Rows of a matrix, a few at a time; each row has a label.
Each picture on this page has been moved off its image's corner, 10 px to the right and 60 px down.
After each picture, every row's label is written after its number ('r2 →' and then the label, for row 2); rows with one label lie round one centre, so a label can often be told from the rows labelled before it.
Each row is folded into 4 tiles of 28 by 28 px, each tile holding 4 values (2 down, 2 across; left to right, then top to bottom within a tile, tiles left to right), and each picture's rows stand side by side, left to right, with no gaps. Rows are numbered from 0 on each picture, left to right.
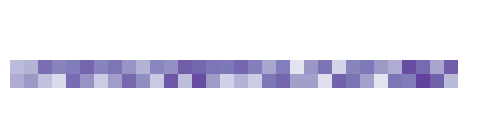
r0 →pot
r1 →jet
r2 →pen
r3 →jet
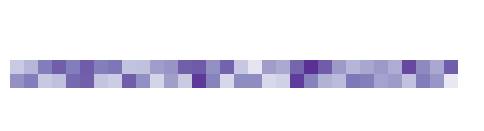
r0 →pot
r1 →jet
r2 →pot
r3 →jet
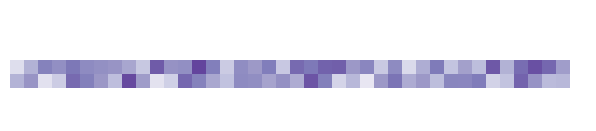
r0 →pot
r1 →pot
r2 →jet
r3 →pen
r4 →pot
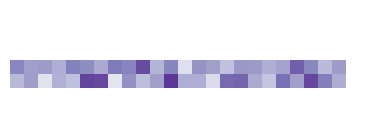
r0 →jet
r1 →pen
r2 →jet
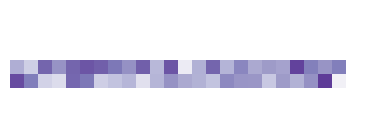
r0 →pot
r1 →pen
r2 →jet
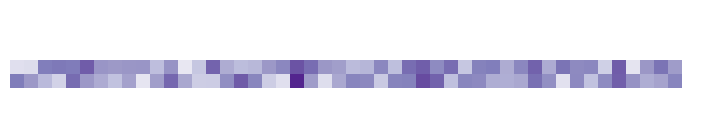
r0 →pot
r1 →pen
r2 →pot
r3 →jet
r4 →jet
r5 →pen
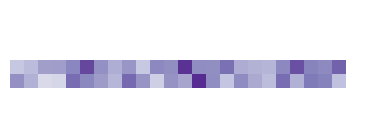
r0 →pot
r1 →jet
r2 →jet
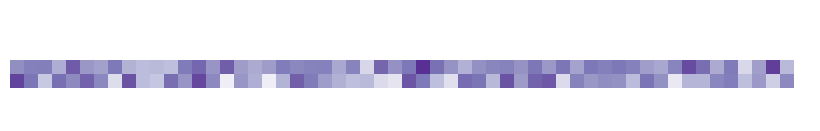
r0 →jet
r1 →jet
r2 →pot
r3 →pot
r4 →jet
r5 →jet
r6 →pen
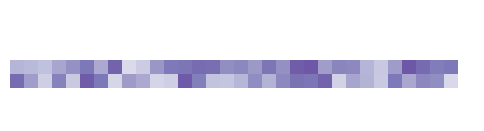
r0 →jet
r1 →pot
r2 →jet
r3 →jet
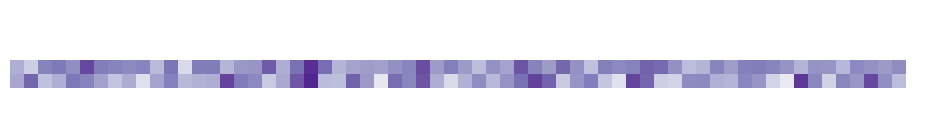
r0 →pot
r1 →pen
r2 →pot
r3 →jet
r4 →jet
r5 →pot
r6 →pot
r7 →jet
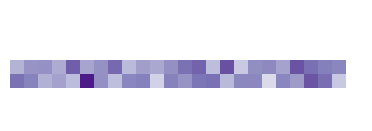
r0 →jet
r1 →jet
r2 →jet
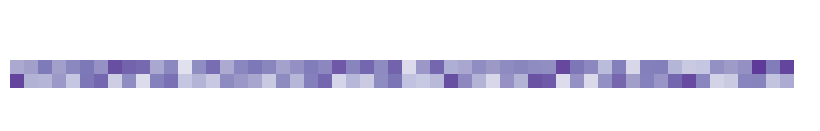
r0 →jet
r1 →pen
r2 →jet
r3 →pen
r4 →jet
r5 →pen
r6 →pot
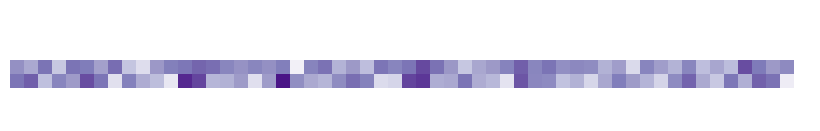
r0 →jet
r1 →pot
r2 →pen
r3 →pot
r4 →pot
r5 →pen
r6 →jet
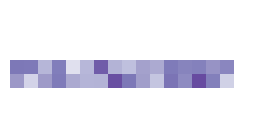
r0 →pen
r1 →jet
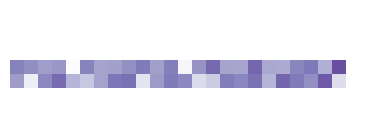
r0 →pen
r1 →pen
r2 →jet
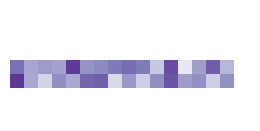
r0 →jet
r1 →pen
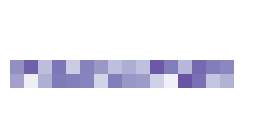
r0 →pen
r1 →pot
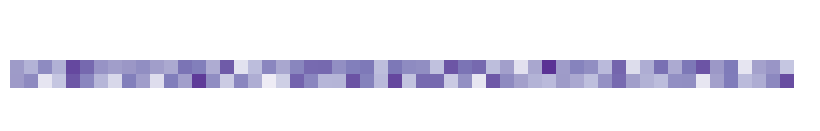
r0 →pot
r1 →jet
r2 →pot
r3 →jet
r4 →pen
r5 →pen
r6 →pen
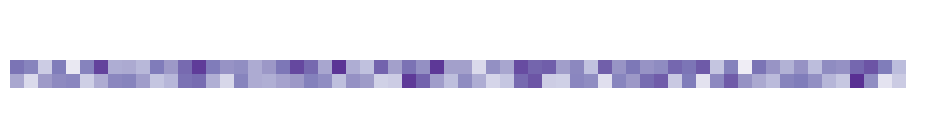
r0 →pen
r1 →pot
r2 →jet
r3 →pot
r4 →pot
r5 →jet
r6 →pen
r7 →pot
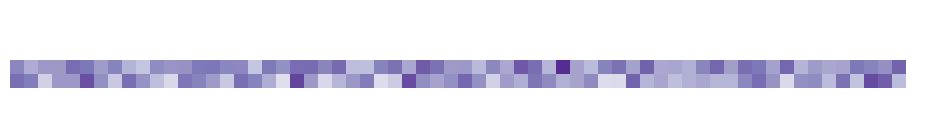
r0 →jet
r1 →pot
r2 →pot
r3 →pot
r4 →jet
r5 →pot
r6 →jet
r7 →jet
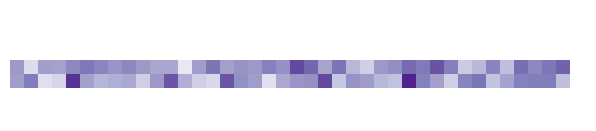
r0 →pot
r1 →pen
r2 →jet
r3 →pot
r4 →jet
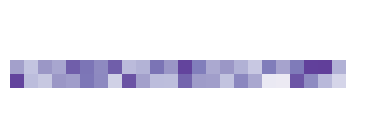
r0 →jet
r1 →pot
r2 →pot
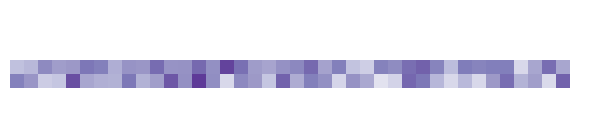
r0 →pot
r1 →jet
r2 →jet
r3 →pot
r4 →pen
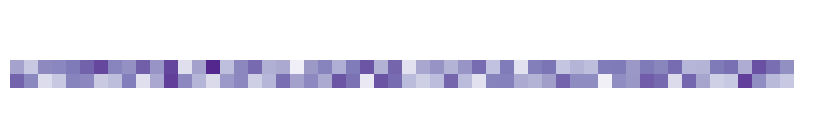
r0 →pot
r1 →pen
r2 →pen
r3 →pen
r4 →pen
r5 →jet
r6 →pot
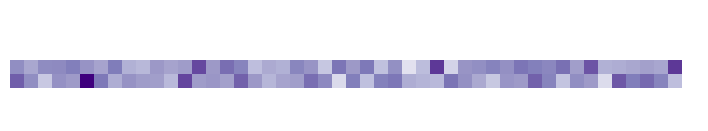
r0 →jet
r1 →pot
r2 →jet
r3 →pen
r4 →jet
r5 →jet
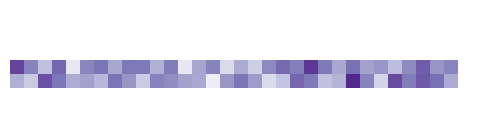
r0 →pen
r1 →pen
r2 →pot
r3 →jet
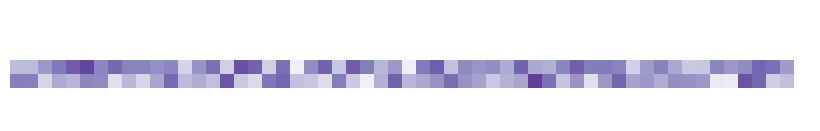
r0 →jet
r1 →pen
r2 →pen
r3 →pen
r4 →jet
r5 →pen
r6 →pot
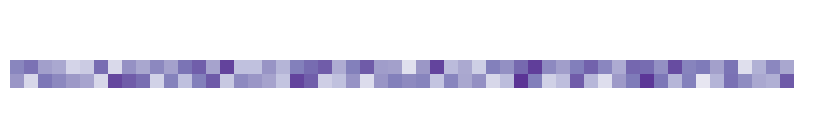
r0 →pen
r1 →jet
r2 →pot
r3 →pen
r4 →pot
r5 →jet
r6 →pen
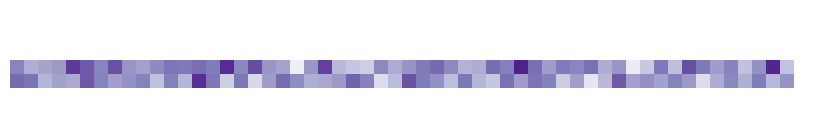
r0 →jet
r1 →jet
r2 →pen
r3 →pot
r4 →jet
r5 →pen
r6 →pen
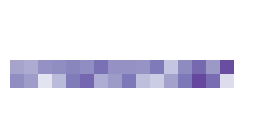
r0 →pot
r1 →jet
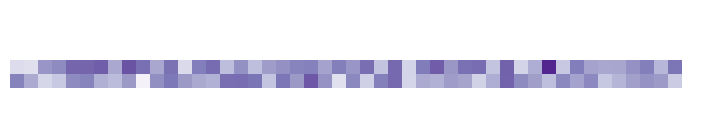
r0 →pot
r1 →pen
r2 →jet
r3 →pen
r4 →pen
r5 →jet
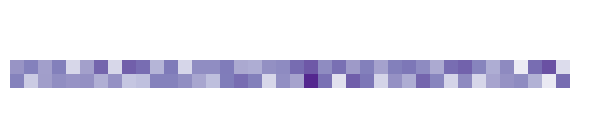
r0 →pen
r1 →pen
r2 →jet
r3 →jet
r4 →pen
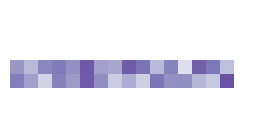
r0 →jet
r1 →pen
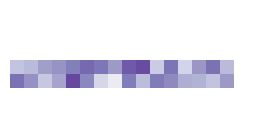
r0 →pot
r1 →pen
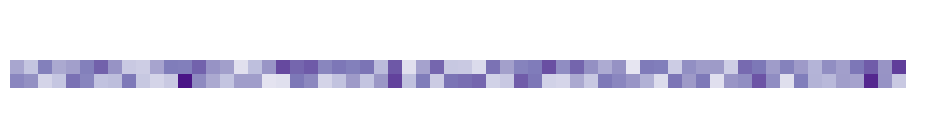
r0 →pot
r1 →pot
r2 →pot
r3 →pen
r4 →pot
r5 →pen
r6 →jet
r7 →jet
